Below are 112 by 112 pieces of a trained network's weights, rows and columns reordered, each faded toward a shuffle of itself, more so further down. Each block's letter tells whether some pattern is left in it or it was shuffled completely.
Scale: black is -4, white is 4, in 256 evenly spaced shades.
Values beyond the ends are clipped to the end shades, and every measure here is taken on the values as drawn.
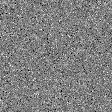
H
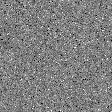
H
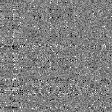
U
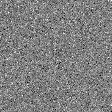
H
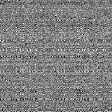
U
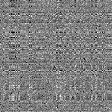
U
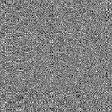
U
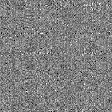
U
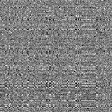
U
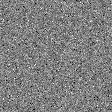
H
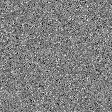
H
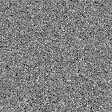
H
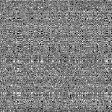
U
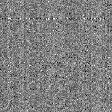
U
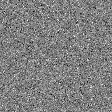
H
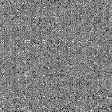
U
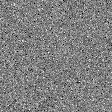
H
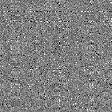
U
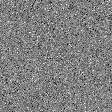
H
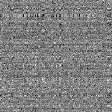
U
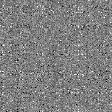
U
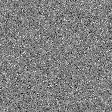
H
